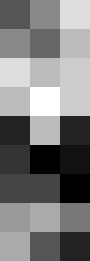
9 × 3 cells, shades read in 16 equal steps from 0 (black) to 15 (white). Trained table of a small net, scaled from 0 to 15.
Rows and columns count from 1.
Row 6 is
3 0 1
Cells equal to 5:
2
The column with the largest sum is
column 2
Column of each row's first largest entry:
3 3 1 2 2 1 1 2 1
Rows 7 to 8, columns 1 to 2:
4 4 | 9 10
